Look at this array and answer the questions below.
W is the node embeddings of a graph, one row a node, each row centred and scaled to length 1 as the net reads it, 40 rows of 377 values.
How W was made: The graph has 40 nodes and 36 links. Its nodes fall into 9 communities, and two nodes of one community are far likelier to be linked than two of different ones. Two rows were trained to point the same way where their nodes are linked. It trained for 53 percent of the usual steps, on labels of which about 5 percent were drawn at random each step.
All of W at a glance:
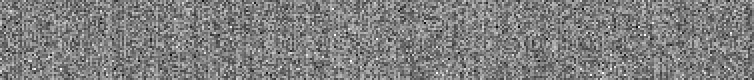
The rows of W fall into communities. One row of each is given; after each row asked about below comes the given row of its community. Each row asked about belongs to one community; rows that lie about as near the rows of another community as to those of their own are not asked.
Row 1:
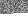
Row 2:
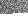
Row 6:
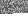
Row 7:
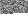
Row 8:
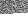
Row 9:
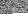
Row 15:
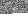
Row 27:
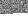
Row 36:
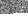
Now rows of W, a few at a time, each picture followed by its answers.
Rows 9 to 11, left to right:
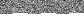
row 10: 6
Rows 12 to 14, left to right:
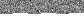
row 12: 1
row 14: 7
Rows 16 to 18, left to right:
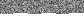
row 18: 27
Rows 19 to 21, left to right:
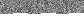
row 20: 8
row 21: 1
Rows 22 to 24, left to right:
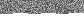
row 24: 2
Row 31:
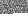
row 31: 6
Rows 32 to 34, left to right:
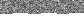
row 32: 15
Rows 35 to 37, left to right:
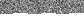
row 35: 8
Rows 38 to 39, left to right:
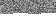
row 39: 36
